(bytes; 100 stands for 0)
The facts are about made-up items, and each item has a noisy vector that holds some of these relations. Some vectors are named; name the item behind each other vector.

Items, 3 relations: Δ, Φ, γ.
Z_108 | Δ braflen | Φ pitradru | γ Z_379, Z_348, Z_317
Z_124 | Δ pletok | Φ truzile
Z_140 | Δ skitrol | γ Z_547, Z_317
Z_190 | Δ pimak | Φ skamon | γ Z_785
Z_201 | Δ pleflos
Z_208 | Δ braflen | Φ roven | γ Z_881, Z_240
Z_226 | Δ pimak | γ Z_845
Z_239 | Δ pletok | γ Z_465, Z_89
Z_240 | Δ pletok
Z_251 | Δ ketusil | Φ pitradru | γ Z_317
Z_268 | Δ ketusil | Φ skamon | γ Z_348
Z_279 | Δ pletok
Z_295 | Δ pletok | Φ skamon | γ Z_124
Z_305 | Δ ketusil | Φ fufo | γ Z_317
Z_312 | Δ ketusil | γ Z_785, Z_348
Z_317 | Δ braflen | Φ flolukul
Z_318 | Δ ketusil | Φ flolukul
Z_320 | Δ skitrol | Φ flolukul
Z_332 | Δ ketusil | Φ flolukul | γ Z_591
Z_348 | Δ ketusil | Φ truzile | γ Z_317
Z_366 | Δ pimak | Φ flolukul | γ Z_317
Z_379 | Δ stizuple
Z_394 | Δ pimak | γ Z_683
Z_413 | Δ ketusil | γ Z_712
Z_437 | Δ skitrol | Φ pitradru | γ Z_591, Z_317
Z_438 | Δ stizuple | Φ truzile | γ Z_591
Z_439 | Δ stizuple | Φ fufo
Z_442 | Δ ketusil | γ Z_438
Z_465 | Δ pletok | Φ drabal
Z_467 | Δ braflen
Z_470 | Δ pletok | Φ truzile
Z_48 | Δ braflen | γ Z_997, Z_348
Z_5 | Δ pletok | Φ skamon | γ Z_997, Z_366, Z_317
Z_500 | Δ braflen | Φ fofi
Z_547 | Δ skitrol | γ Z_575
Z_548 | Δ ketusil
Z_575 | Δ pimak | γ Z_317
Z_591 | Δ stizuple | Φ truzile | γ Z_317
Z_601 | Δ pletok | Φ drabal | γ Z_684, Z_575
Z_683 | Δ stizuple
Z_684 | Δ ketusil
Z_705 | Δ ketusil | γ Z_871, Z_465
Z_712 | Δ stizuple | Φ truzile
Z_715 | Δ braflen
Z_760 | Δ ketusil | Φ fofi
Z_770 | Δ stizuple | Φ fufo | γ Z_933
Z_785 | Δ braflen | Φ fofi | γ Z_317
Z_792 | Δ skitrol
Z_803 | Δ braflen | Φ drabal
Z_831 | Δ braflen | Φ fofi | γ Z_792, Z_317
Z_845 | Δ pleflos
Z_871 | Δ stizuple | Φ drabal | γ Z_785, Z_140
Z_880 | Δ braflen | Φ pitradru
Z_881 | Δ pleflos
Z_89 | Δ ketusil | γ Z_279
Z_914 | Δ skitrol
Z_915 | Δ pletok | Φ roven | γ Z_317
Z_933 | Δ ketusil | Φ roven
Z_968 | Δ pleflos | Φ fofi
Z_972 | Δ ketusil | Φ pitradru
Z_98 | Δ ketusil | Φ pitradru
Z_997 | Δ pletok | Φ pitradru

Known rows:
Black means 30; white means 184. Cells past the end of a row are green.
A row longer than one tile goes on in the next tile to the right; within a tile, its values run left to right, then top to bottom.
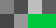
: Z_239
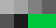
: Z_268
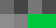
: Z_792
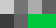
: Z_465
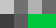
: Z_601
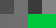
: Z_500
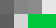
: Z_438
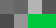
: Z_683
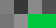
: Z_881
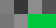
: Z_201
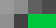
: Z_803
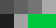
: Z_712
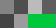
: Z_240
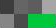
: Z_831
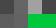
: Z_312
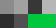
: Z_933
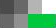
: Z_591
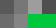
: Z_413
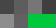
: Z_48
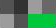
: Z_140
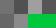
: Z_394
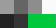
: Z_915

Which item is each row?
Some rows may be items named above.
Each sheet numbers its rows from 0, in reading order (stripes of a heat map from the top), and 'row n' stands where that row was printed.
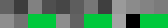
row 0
Z_547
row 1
Z_48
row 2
Z_317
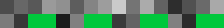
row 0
Z_108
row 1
Z_997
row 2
Z_465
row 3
Z_785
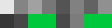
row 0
Z_295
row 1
Z_760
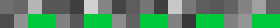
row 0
Z_379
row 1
Z_575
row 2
Z_48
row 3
Z_320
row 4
Z_442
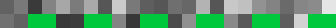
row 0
Z_880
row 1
Z_871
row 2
Z_320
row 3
Z_379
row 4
Z_332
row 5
Z_438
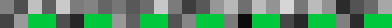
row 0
Z_239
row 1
Z_190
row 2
Z_437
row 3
Z_968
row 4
Z_366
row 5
Z_5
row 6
Z_785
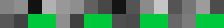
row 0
Z_208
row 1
Z_803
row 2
Z_348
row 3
Z_705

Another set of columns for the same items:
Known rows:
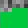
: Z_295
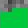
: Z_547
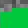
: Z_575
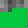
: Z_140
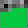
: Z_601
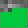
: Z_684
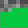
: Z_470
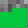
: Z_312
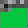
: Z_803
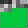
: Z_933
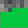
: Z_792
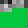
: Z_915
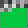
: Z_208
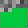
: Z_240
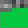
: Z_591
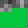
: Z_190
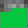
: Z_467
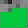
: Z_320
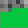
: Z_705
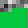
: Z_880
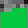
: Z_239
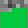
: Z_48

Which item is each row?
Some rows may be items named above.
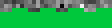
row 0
Z_712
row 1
Z_968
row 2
Z_437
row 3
Z_366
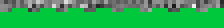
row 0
Z_379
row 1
Z_251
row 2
Z_880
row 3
Z_871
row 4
Z_683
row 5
Z_295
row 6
Z_437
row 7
Z_5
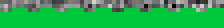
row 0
Z_318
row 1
Z_785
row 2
Z_317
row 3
Z_880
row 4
Z_968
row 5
Z_601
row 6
Z_997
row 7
Z_933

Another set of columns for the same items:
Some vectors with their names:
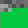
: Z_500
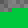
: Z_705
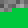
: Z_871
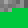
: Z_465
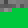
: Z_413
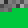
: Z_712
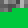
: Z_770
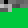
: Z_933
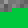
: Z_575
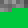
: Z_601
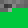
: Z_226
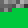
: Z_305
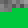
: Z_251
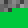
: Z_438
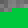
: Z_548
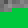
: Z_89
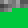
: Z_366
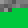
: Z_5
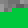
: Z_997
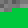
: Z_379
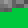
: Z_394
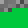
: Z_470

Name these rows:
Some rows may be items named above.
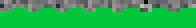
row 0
Z_317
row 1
Z_997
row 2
Z_332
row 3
Z_803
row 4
Z_997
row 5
Z_933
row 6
Z_683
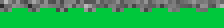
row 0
Z_320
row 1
Z_320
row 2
Z_348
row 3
Z_785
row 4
Z_437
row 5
Z_437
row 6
Z_880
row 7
Z_683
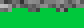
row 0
Z_208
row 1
Z_190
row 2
Z_295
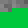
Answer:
Z_239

